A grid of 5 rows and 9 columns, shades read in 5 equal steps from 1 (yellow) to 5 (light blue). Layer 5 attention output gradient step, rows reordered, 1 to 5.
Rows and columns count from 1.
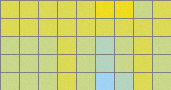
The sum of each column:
13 13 13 10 13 16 13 11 13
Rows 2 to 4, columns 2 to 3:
2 2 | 3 3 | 3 3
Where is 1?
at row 1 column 6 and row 1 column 7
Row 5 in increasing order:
2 2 3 3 3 3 3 4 5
